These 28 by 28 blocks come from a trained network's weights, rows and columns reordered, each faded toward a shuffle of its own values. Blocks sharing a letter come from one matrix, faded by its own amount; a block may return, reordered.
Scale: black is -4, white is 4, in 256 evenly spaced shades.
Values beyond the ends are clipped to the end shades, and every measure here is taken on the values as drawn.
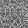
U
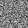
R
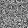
R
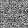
U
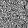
R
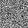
R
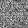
U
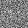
R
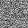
U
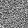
R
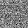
U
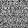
U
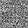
U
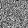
R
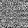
U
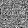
U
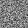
R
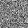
R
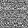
U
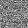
U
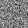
R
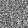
R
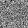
R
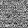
U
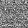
U
